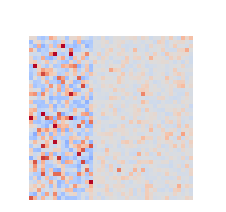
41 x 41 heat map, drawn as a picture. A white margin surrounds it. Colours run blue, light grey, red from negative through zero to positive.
Grain: fine. Seam: vertical, 40% of the way across, the right part calmer. Stripes: none. Mirror symmetry: none. Histogram: skewed, a long tail of high values. Slope: none.
